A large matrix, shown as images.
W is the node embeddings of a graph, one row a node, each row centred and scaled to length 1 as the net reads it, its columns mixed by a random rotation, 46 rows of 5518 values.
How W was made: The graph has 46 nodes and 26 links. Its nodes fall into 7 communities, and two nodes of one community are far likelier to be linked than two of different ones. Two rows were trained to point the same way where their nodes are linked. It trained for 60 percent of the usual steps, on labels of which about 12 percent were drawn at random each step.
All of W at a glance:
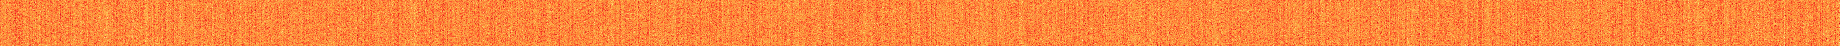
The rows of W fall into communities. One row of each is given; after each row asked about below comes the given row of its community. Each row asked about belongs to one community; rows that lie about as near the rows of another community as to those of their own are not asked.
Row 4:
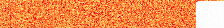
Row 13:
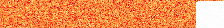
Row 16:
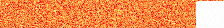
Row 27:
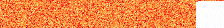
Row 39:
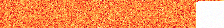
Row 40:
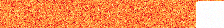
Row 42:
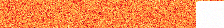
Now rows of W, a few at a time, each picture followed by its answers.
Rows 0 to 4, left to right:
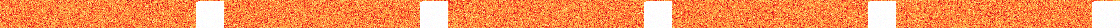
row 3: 42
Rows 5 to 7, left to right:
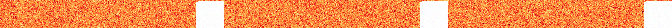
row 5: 39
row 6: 40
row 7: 16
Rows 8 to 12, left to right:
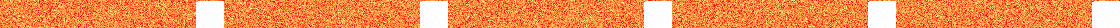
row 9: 13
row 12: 16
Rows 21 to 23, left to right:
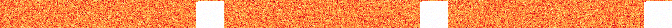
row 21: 39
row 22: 13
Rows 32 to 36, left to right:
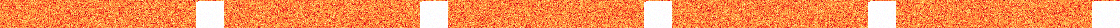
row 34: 27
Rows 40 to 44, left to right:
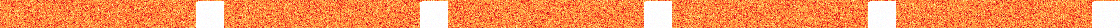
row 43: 4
